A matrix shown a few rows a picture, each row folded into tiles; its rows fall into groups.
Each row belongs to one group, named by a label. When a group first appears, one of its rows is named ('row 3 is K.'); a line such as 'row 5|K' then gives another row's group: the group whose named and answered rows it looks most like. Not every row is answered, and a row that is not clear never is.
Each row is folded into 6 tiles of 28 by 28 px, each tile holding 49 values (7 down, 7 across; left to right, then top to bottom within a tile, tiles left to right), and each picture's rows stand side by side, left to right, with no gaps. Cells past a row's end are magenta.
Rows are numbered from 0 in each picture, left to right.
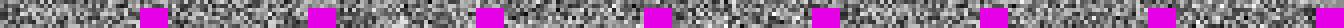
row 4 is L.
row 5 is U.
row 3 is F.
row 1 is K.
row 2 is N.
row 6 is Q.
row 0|U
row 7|K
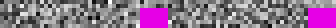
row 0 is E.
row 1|K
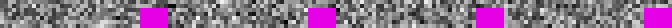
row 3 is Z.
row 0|F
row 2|L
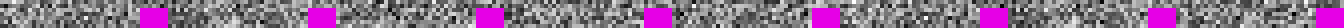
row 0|Q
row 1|N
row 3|U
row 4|E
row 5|Q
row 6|N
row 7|U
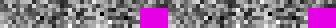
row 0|F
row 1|F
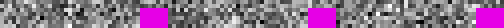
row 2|Q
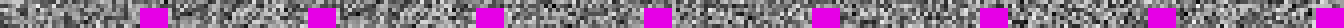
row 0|Q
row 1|F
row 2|F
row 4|Z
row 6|K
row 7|E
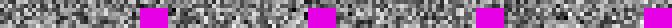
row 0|L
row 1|U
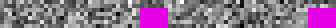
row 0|U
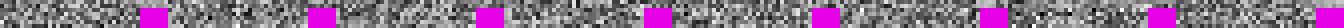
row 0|K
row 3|Z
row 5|E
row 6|N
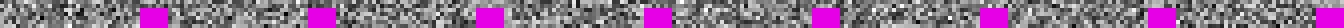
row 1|U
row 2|K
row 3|Z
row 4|Q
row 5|N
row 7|K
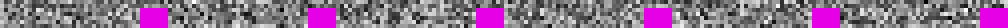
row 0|Z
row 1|L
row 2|F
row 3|Z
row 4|Z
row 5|U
